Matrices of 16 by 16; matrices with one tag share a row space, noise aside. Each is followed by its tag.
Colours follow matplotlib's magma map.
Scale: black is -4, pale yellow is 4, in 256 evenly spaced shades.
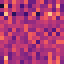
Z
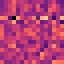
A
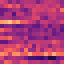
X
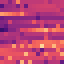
X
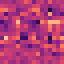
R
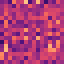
Z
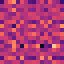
A
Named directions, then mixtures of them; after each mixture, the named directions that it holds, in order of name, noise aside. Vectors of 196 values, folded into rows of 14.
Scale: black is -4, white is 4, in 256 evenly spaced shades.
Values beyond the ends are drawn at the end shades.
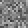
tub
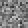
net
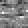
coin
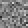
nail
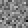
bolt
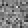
bolt, net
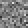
nail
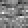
coin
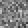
nail, tub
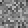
tub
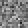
net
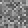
nail, tub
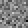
bolt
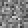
net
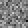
bolt, tub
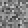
net
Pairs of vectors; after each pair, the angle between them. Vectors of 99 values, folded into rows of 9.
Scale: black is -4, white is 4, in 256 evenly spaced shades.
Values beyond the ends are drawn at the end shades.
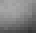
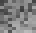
partly opposed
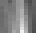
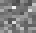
orthogonal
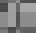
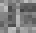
nearly opposite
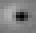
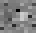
partly opposed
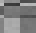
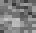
partly aligned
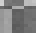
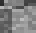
nearly opposite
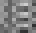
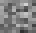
nearly parallel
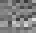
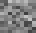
partly opposed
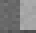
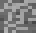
orthogonal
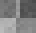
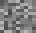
orthogonal
